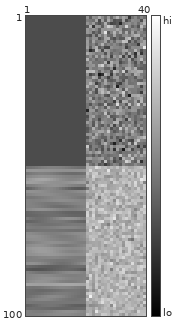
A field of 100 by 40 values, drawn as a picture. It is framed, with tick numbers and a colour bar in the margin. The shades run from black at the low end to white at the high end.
It is made of 2 by 2 panels. Panel 1,1: low, flat. Panel 1,2: middling, fine-grained, strong in contrast. Panel 2,1: middling, streaked across. Panel 2,2: high, fine-grained.
